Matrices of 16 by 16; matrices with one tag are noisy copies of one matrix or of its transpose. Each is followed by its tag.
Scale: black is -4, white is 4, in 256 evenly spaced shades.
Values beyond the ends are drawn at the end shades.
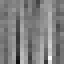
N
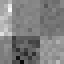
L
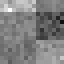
L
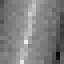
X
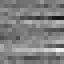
N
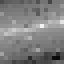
X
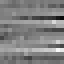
N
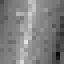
X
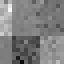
L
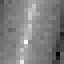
X
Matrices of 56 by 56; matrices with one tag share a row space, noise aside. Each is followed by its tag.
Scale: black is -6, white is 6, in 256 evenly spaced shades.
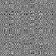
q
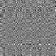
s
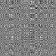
q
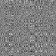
q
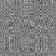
q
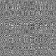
q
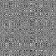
q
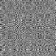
s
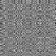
s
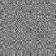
s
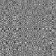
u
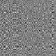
u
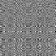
s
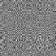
s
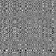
u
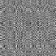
s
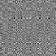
s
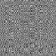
q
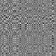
u
